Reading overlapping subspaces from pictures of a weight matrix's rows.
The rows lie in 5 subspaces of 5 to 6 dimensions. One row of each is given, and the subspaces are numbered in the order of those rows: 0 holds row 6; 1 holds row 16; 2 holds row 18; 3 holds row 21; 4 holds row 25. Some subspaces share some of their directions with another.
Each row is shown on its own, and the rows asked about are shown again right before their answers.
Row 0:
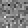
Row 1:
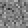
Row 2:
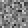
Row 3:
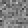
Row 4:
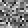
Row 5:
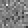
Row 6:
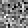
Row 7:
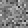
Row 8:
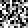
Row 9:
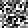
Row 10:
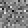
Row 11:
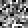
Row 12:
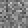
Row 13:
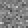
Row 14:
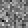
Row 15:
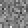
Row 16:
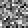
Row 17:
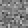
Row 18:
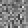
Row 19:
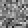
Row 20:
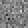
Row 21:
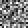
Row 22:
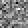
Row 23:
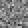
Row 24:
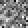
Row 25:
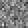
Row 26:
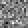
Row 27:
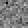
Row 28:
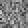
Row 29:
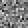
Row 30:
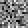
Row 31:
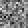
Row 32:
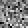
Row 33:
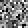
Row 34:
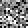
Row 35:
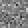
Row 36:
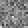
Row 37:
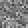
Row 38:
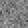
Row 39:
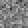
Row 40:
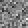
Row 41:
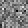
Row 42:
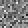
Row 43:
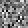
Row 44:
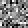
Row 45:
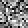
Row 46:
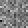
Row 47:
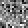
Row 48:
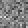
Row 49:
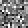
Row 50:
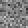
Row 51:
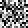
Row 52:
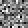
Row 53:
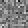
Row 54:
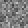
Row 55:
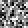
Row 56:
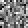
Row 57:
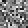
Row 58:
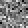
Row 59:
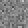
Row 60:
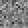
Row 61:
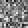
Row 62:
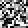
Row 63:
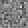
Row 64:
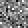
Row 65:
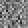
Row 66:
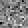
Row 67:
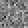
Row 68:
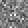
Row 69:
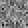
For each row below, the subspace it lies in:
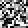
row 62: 3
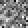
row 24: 4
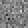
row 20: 0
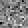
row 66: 3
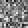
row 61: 4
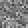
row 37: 1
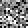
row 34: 3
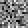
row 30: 1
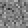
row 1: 1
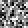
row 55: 4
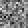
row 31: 2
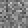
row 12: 0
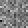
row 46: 3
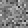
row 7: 1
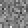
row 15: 1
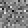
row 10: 1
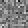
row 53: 1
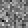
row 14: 4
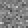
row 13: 3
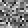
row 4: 3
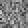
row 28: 2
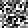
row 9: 3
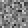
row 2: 0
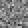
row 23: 4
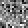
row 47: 0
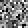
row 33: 0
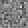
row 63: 0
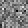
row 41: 1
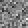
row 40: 0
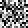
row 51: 1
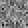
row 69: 4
